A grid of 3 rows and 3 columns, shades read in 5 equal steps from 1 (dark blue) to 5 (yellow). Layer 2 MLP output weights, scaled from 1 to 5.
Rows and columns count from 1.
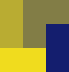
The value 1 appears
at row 2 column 3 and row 3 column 3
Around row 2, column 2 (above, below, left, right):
3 5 4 1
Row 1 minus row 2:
0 0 2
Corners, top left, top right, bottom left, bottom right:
4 3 5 1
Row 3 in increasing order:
1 5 5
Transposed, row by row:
4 4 5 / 3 3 5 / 3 1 1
